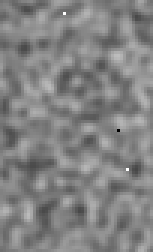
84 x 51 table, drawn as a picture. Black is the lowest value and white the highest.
Grain: blotchy. Slope: none. Average level on the scale: 50%. Odd rows or columns: none. Lone odd cells: 3, 2 higher and 1 lower than their neighbours. Mirror symmetry: none.
